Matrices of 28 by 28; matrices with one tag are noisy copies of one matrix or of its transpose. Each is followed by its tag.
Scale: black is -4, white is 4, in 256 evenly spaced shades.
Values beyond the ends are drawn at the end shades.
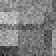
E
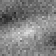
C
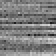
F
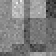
E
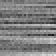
F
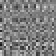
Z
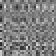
Z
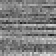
F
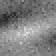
C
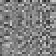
Z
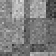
E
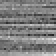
F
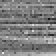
F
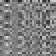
Z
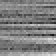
F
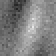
C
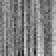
F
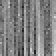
F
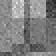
E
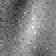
C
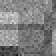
E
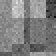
E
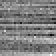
F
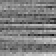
F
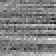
F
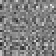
Z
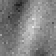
C
